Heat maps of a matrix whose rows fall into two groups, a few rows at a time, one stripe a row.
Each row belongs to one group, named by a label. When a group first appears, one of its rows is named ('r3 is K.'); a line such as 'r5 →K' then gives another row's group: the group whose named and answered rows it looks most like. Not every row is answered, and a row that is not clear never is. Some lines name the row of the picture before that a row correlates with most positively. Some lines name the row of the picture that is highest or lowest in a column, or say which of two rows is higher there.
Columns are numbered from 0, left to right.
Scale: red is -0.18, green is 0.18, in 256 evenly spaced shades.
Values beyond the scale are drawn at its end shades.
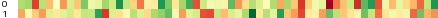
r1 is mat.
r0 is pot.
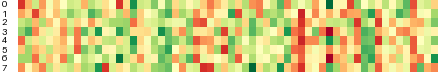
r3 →pot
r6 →pot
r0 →mat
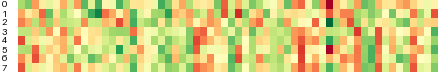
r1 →mat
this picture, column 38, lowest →2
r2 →mat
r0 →pot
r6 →mat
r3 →pot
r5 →pot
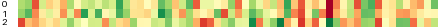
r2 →mat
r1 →pot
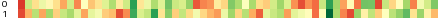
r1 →mat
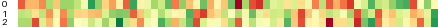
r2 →pot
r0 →mat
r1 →pot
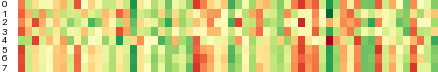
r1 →mat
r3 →mat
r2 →mat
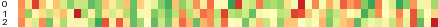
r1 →pot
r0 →mat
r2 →mat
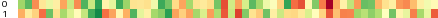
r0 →pot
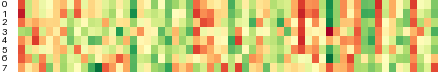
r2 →mat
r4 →mat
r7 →mat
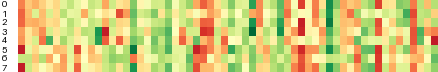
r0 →mat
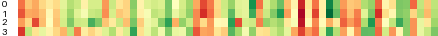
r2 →mat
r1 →mat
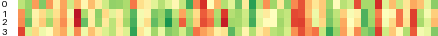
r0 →pot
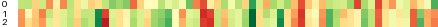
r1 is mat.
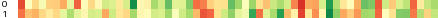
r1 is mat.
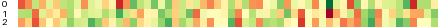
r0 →mat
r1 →pot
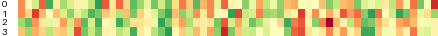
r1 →mat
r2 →pot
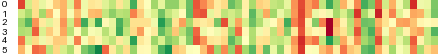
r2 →pot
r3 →pot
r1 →pot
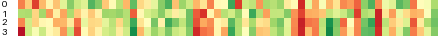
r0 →mat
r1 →pot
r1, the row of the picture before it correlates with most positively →1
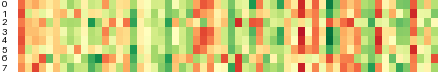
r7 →mat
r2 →mat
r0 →mat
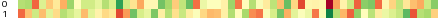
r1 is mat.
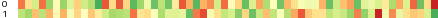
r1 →pot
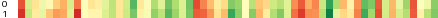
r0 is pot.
